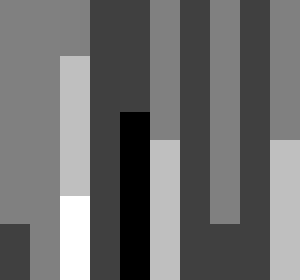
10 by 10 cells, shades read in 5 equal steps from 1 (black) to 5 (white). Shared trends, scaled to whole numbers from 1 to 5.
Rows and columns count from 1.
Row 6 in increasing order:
1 2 2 2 3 3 3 4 4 4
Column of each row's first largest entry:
1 1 3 3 3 3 3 3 3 3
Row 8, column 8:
3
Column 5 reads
2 2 2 2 1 1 1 1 1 1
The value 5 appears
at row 8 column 3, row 9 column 3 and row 10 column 3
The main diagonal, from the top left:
3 3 4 2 1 4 2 3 2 4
